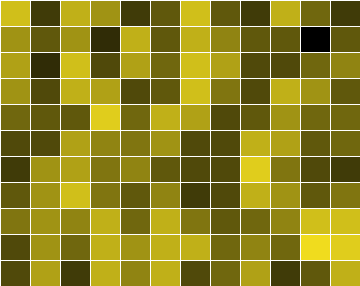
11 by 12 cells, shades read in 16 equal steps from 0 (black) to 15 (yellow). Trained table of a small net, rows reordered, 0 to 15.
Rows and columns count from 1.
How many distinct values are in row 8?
8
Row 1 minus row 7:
9 -6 1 2 -5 0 8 1 -10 4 2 0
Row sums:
95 86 100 103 98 94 89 97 114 120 98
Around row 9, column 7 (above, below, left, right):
4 12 12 6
